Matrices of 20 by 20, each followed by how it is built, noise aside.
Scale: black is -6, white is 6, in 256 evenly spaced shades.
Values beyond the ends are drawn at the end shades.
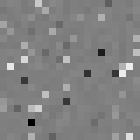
sparse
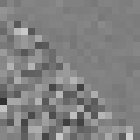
lower triangular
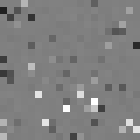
sparse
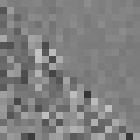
lower triangular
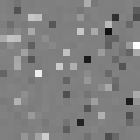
sparse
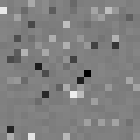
sparse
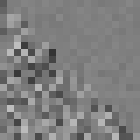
lower triangular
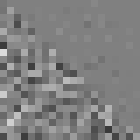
lower triangular
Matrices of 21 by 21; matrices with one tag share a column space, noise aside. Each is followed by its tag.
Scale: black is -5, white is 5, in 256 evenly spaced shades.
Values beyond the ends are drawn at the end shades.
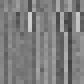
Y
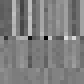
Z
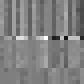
Z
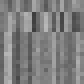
Y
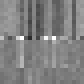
Z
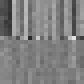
Z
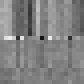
Z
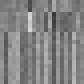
Y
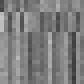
Y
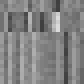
Y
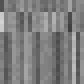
Y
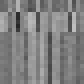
Y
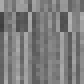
Y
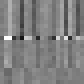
Z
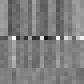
Z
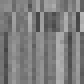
Y
